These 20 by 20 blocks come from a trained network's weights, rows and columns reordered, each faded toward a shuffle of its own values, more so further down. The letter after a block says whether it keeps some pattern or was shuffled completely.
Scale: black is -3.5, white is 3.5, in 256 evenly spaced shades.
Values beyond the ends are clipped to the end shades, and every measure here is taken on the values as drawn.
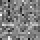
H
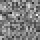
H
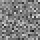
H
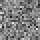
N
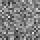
H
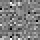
H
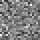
H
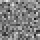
N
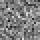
N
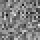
H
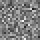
H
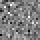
N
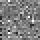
H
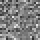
H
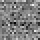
H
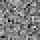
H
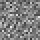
H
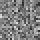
H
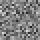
H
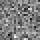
H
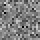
N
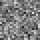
N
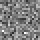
N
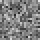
H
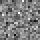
N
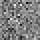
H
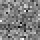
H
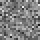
H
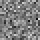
H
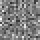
H
